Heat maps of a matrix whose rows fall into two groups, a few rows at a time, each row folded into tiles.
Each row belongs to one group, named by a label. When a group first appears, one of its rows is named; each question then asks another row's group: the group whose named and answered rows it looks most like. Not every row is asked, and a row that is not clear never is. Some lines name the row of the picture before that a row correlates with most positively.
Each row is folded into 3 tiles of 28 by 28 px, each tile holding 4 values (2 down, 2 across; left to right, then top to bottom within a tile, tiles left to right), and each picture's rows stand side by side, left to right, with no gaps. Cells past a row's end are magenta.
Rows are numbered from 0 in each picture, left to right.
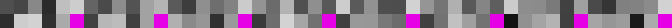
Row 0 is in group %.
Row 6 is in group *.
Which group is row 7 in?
%
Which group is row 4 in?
*
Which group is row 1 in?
%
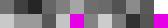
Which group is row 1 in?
%
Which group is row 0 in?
%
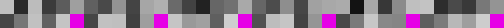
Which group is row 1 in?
%
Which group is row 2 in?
%
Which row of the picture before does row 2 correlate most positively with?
0
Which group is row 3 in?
%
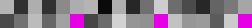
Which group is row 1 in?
*
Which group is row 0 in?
*
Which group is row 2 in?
%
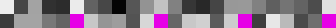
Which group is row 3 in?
%
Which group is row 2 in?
%
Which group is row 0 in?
*
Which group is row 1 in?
%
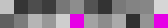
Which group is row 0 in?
*
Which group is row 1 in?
%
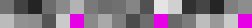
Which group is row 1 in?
%
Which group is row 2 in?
*
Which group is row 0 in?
%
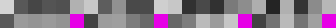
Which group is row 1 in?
*
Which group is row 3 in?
*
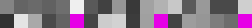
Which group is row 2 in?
*
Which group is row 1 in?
%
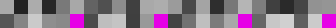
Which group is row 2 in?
*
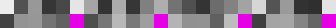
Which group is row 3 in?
*
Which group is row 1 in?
*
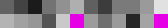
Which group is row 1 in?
%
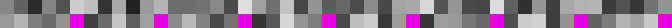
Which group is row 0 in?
%
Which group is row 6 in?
%
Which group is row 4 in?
%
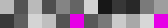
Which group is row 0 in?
*
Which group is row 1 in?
*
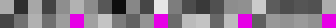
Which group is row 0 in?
*
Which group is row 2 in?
%
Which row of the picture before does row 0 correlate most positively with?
1
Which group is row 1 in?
%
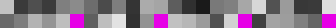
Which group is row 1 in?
%
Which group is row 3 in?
*
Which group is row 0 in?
*
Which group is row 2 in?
%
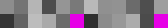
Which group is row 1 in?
*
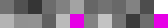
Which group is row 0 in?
%
